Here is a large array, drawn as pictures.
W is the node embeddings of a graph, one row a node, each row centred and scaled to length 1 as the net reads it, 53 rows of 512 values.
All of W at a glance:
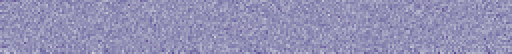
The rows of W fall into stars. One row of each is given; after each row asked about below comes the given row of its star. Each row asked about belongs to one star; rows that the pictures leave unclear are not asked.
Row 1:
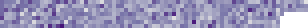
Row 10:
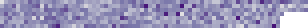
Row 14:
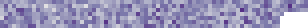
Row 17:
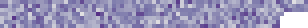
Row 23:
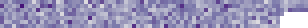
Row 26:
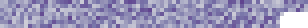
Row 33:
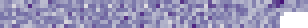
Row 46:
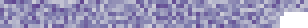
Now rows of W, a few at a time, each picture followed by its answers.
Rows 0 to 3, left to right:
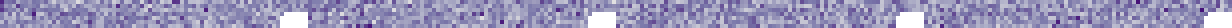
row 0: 1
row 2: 17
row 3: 14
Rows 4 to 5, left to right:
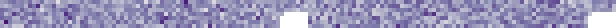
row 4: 46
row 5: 26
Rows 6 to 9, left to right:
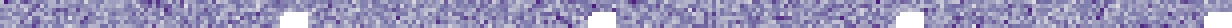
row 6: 46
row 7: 23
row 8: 46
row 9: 10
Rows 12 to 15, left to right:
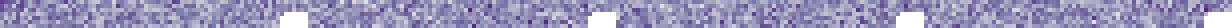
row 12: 1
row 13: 23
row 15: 17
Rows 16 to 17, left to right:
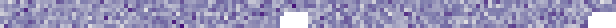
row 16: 14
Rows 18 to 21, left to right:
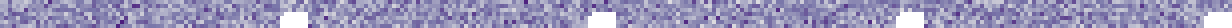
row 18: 33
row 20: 23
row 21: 46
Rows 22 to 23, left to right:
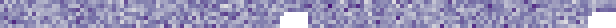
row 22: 14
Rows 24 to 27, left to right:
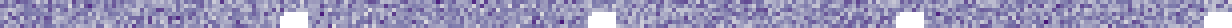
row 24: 17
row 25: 26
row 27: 46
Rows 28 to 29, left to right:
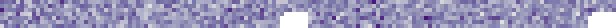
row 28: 1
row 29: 1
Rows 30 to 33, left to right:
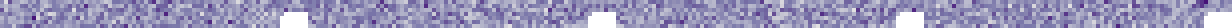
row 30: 10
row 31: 1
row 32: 26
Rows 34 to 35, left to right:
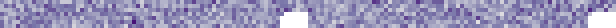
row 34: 17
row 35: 26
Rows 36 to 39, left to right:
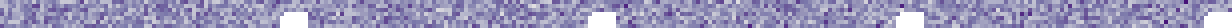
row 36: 10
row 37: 33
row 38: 23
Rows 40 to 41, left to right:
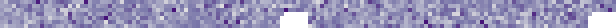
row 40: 26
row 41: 14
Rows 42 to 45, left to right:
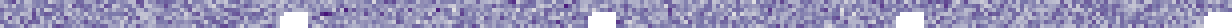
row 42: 46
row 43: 14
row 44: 33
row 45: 23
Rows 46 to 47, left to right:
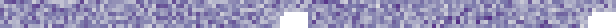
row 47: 46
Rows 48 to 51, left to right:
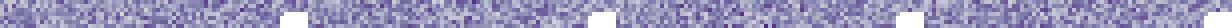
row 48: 14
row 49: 33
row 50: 33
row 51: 33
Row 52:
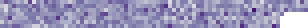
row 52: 10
